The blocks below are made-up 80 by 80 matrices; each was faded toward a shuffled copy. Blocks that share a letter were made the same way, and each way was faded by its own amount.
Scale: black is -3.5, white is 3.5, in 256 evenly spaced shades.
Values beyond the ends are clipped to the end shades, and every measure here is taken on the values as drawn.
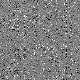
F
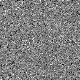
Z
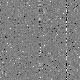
F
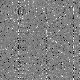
F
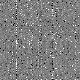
F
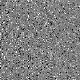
F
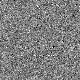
Z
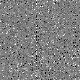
F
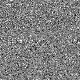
Z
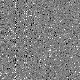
F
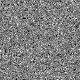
Z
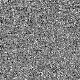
Z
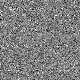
Z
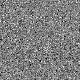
Z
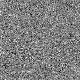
Z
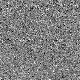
Z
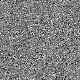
Z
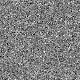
Z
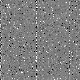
F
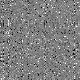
F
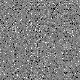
F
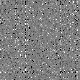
F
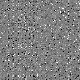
F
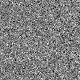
Z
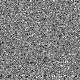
Z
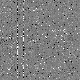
F
